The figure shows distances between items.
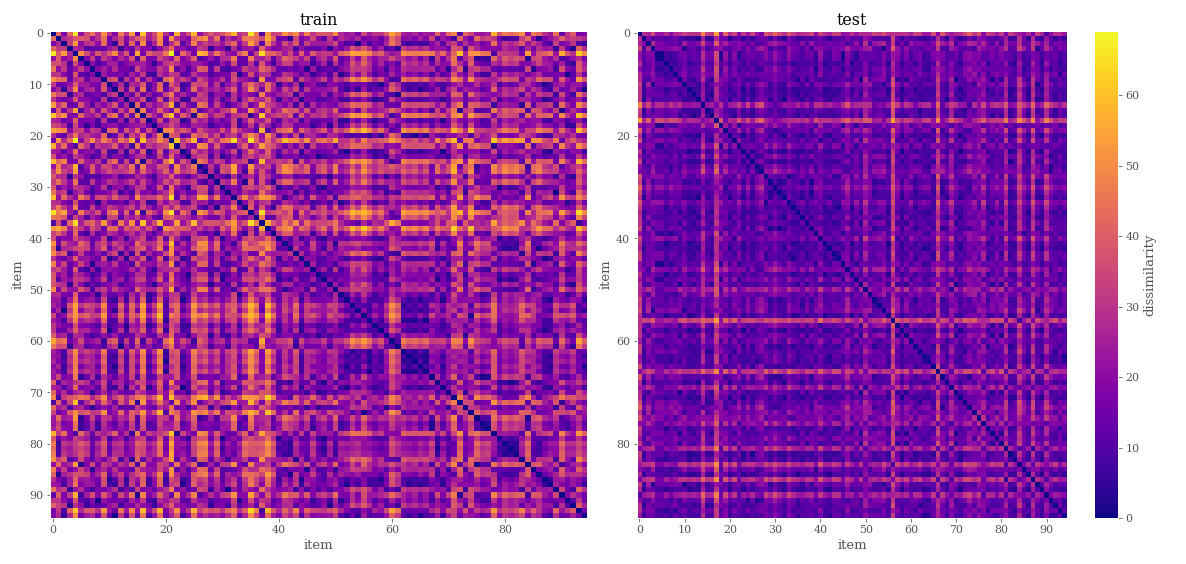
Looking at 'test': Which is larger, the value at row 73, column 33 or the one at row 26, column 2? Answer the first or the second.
the first
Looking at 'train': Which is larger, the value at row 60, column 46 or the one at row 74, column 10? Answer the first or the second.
the first
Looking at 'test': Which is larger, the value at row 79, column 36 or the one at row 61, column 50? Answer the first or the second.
the second
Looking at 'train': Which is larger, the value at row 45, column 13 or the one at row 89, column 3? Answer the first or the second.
the first
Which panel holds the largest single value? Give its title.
train
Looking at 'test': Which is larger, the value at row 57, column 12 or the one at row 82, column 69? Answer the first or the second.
the second
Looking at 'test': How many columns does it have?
95
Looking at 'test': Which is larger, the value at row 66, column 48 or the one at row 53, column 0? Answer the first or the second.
the second
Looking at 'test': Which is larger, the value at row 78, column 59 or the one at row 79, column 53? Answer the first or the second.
the second
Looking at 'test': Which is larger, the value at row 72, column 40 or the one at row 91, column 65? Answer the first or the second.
the second
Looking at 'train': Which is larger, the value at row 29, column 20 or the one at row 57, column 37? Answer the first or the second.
the first
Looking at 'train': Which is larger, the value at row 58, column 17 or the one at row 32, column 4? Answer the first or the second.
the second
